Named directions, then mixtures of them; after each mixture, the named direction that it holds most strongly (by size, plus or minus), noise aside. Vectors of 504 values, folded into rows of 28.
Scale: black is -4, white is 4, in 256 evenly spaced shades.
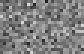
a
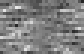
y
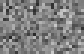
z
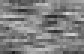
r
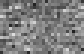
y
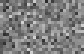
a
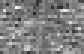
y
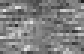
y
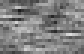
r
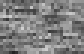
r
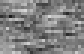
r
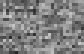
z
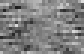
y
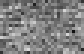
y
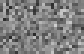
z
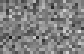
z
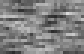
r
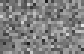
a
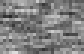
r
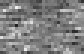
y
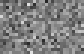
a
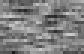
r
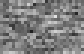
r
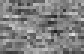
r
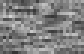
r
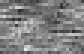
y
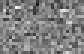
z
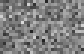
a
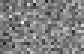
a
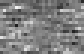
y
